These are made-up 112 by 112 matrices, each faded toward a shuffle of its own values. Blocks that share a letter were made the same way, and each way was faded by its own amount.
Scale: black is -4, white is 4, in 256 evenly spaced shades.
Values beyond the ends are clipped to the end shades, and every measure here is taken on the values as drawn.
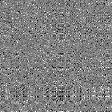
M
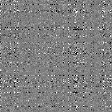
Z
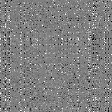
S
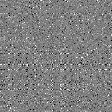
M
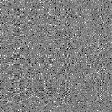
M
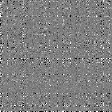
Z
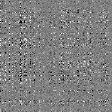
Z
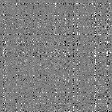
Z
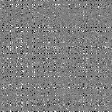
Z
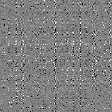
S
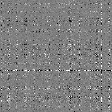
Z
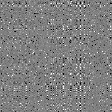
S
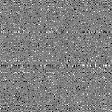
M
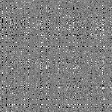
Z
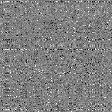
M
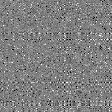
M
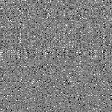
M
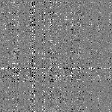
Z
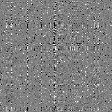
S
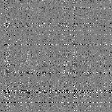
Z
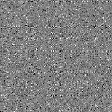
M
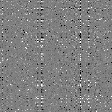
S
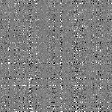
Z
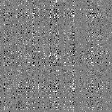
Z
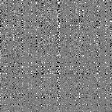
Z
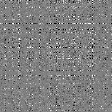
Z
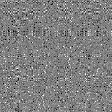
M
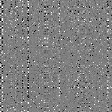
S
